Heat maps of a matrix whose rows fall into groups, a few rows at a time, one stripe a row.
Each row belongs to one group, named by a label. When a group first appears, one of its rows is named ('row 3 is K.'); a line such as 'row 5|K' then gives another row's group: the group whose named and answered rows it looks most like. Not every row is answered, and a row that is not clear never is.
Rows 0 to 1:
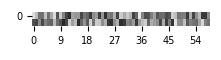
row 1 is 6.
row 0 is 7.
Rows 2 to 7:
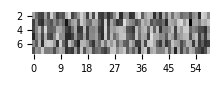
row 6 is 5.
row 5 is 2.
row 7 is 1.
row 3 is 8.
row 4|2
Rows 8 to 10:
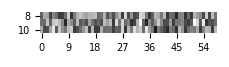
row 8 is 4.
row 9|5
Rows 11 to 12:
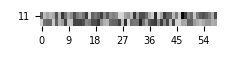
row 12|7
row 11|1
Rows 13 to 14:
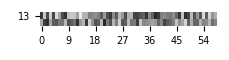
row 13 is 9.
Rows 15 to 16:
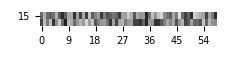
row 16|9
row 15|1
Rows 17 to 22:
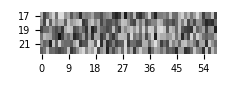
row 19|1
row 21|6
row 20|1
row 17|7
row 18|5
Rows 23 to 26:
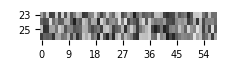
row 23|5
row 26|4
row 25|7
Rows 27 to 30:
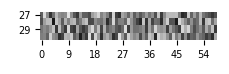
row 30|1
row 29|6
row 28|9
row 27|2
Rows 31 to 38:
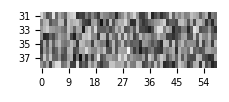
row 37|1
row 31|7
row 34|4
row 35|9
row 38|5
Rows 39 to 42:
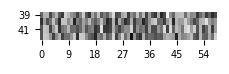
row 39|2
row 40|8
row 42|9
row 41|2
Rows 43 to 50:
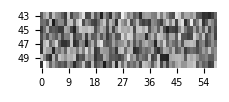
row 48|9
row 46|1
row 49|7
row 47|2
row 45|4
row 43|2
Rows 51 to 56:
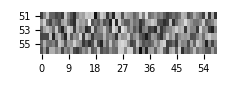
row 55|5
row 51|4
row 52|8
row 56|1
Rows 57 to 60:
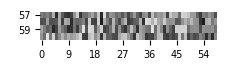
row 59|8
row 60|5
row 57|6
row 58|6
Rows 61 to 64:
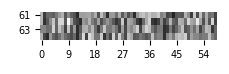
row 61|4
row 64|8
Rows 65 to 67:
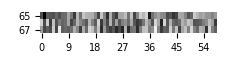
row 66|6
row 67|6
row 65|4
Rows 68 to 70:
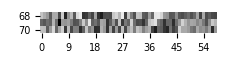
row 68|5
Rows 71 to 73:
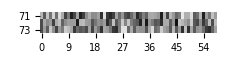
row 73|1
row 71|6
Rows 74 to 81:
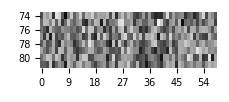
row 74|9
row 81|9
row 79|7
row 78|8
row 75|1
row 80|9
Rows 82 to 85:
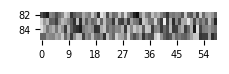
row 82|4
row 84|7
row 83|6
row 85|5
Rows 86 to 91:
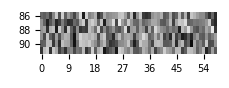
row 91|2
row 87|8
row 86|5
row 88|6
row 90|4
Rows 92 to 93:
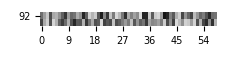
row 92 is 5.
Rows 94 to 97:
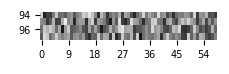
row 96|1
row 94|4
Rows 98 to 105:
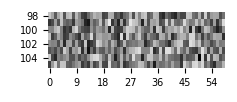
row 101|8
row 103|1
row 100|1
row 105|2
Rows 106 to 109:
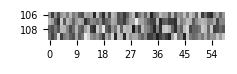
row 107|7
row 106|6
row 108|5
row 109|9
